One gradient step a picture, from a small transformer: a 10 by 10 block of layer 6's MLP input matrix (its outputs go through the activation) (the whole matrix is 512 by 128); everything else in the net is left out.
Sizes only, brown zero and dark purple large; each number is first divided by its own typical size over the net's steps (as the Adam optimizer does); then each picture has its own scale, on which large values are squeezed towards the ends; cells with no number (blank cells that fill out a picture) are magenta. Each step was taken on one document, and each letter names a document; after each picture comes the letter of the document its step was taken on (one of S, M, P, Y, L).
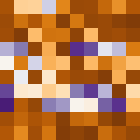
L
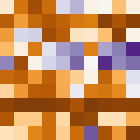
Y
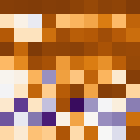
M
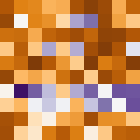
L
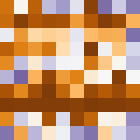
Y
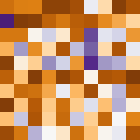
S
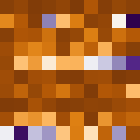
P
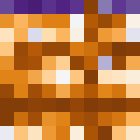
Y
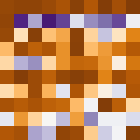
S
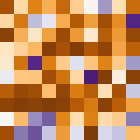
P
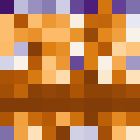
Y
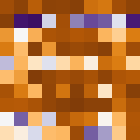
P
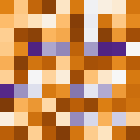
L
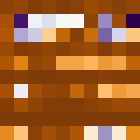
P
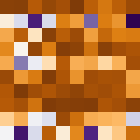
P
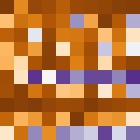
Y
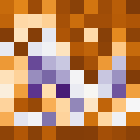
L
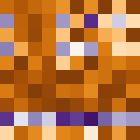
S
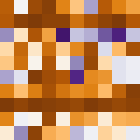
Y
